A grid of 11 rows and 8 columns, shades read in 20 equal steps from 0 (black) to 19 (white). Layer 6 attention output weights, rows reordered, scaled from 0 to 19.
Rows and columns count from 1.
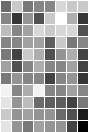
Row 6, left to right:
12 6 10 13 10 10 12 5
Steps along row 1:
up down up same up down same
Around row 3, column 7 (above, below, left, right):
13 9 16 6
